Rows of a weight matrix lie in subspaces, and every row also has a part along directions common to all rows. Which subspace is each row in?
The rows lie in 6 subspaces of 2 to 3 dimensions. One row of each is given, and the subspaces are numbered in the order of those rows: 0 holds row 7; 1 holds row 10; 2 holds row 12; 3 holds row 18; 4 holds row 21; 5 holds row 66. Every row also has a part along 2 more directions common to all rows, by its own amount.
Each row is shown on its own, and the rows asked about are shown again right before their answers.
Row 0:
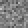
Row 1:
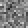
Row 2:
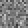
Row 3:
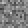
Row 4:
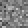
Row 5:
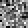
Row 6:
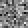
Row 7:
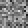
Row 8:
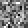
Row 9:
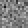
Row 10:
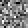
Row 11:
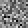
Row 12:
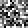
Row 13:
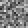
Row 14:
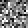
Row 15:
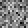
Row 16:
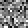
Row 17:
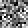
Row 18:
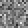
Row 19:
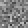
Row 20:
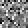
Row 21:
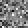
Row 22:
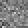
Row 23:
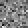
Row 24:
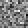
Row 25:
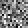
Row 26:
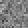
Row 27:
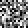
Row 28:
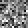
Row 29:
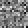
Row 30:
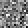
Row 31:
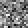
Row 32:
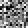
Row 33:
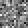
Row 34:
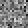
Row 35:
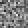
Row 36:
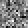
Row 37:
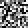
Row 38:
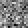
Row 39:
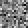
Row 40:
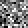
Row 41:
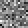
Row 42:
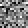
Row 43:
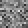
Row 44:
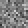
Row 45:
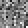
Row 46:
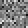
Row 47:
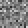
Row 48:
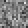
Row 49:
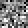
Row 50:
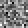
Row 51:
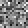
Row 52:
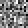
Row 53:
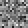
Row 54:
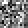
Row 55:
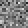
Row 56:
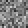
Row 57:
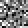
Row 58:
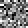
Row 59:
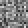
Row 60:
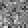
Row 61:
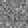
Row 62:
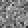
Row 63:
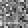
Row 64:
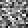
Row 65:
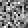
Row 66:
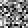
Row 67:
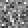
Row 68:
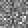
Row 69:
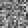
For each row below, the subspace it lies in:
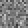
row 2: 3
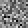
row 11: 3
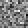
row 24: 0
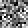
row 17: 0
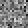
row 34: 0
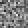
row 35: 1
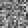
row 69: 2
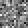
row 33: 2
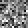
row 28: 1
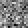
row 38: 5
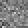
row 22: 4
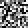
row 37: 4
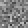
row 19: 3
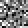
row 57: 4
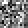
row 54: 1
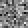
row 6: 2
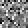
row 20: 4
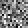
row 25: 3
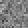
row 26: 1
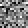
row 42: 4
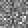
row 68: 3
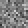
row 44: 2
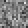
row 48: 0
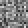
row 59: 2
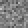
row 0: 1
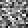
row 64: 0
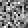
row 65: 1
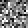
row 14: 1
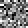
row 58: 4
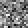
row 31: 5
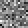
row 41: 4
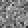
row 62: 5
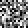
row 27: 3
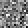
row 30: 5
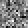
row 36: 2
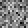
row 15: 3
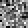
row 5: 2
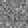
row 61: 0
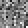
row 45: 5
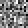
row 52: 0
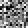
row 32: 5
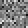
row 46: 4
